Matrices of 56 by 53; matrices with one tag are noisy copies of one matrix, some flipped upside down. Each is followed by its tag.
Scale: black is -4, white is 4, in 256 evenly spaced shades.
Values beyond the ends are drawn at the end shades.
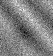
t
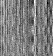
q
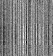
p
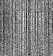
p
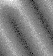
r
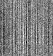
p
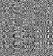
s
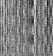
q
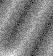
r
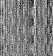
q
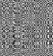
s
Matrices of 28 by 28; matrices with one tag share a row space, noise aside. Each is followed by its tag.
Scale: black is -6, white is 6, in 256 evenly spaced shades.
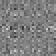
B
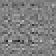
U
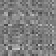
U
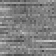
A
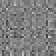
B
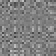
B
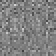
B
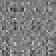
B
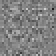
U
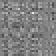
U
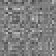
U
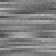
A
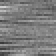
A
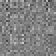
B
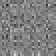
B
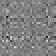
B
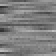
A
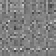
B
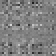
U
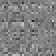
U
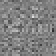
U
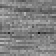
A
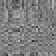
U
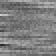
A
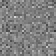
B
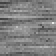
A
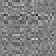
U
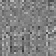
B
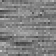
A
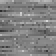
A
